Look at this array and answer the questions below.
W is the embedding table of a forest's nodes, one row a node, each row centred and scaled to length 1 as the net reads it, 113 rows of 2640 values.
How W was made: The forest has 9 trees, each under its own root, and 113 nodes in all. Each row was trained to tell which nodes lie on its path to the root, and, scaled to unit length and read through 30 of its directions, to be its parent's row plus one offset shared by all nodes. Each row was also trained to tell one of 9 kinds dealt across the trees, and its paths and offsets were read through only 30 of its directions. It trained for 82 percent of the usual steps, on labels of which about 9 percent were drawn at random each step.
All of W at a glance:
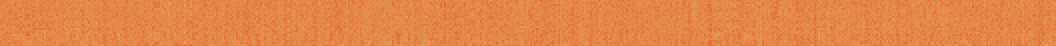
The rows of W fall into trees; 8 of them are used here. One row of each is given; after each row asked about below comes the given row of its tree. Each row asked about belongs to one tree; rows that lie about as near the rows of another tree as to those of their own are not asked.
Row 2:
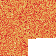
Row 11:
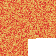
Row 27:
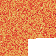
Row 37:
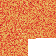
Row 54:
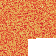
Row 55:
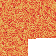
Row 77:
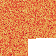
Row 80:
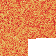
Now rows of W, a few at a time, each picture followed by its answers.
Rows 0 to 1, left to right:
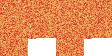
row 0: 55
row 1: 27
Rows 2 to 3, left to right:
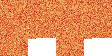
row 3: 77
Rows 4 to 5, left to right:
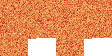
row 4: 37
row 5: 77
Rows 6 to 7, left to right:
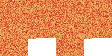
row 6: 77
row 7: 11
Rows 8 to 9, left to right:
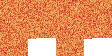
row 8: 11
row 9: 80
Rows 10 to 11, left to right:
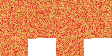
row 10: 2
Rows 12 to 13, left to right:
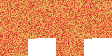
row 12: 2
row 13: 2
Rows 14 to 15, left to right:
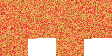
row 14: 37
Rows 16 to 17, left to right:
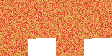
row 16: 11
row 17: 27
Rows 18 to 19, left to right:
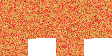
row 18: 2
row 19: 37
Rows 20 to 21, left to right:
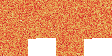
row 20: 27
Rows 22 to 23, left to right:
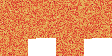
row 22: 77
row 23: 37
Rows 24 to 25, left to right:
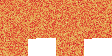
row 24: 27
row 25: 55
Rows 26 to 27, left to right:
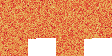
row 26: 55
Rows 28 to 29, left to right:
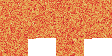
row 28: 37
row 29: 55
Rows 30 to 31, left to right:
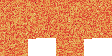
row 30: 54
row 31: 80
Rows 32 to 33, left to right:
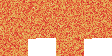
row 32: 55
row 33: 11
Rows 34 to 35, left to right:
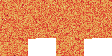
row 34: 37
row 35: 11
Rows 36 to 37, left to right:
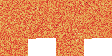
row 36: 55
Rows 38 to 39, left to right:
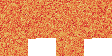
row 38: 37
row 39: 54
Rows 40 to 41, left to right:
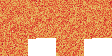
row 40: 37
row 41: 77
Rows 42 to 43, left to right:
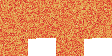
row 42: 2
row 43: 77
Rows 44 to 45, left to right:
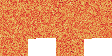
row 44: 77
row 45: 37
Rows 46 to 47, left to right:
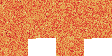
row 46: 27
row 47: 11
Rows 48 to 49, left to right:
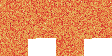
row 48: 54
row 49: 54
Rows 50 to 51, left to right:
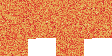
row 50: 27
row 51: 55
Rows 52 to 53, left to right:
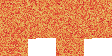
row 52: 55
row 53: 27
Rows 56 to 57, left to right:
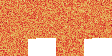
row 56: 77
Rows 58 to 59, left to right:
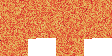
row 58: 54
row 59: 55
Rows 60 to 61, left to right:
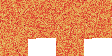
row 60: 80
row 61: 80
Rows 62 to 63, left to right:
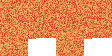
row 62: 80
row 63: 77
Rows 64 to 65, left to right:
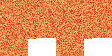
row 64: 27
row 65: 77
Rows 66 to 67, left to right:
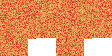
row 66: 55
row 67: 77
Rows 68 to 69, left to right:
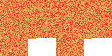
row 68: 77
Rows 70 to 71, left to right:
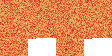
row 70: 2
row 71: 55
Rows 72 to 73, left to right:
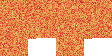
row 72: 27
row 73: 55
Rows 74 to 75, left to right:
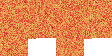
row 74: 55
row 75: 27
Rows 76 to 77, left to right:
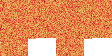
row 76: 37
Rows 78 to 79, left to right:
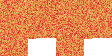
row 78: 80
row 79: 27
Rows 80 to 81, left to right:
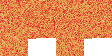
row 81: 77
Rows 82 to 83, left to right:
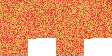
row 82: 80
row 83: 54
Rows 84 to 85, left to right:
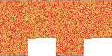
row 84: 37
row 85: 55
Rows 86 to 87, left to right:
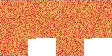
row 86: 2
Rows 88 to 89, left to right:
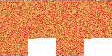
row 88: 37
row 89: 54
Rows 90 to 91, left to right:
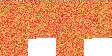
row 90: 2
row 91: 37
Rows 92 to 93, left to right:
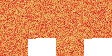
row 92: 80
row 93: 2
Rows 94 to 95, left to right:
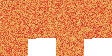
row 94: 55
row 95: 55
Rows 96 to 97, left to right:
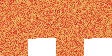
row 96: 11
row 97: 77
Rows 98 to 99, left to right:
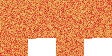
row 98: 55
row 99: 77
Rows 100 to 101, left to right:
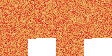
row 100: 37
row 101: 37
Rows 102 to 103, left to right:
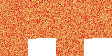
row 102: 2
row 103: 77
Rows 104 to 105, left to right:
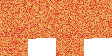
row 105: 27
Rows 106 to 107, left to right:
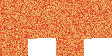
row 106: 37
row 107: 11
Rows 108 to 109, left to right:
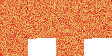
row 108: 27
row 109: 2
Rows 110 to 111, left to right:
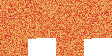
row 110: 2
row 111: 37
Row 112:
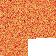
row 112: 77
